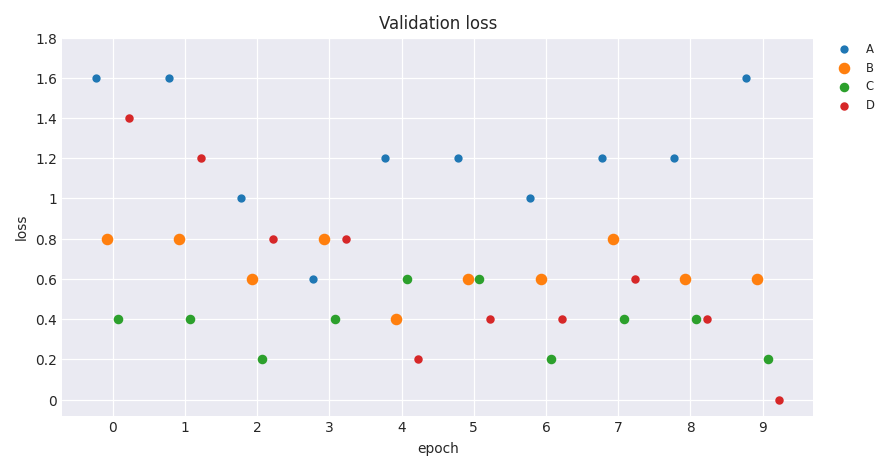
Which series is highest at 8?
A
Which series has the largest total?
A
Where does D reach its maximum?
0
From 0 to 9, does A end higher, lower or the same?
the same
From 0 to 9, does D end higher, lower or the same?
lower
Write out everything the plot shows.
Title: Validation loss
x-axis: epoch, ticks 0 1 2 3 4 5 6 7 8 9
y-axis: loss, ticks 0 0.2 0.4 0.6 0.8 1 1.2 1.4 1.6 1.8
Legend: A, B, C, D
Values:
A: 1.6 1.6 1 0.6 1.2 1.2 1 1.2 1.2 1.6
B: 0.8 0.8 0.6 0.8 0.4 0.6 0.6 0.8 0.6 0.6
C: 0.4 0.4 0.2 0.4 0.6 0.6 0.2 0.4 0.4 0.2
D: 1.4 1.2 0.8 0.8 0.2 0.4 0.4 0.6 0.4 0
